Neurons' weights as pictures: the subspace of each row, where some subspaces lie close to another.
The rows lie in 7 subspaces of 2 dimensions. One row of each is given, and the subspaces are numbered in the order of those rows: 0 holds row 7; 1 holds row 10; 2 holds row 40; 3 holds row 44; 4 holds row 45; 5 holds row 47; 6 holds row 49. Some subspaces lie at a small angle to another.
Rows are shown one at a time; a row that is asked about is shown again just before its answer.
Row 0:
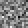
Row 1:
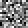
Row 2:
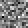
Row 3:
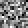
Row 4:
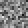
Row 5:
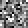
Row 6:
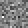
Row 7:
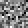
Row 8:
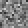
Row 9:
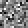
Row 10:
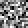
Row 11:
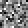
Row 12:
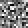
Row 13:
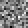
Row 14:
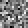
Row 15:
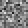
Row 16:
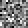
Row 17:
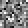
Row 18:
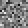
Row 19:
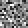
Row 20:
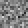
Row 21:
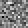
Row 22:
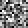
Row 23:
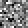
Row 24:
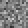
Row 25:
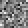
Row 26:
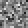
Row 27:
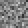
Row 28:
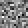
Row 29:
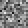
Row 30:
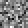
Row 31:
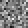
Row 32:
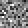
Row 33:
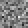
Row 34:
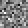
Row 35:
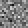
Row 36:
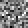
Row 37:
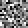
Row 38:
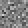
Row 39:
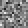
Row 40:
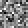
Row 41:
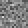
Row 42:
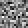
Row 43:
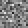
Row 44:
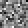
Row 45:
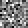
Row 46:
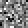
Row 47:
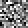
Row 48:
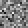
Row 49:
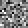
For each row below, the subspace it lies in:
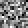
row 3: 1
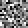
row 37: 5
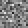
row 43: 2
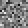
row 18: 6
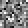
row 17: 1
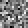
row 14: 0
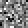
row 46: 5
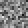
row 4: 3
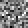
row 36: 0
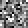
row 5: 1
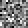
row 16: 4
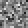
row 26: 1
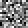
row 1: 4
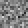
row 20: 0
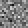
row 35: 5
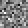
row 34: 6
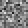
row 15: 2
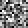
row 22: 2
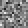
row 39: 1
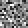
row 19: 5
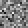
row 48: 6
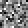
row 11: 3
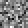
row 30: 0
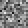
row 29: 2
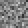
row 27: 2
